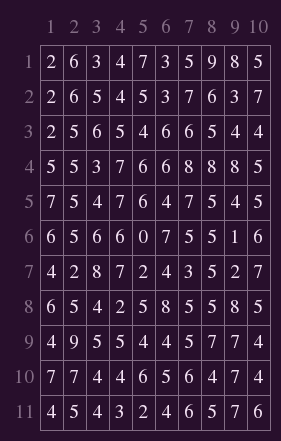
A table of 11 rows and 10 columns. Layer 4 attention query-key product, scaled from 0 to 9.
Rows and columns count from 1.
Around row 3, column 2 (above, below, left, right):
6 5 2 6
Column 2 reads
6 6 5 5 5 5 2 5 9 7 5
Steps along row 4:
same down up down same up same same down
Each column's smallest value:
2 2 3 2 0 3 3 4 1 4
